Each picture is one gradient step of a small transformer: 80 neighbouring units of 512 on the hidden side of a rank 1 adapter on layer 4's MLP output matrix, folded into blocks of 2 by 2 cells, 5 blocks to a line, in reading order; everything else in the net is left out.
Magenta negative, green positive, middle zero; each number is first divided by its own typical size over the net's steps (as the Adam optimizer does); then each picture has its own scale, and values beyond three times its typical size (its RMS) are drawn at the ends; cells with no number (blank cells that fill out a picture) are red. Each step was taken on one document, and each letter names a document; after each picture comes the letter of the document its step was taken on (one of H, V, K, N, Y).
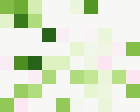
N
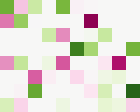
N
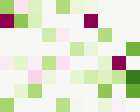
N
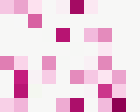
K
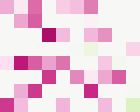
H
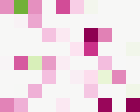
H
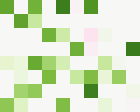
H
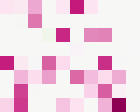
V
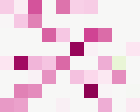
H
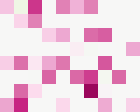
H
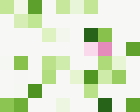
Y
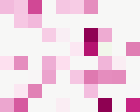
Y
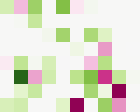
K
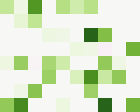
Y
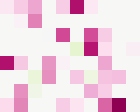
V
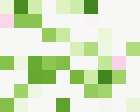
N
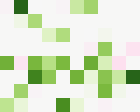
N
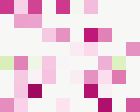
H
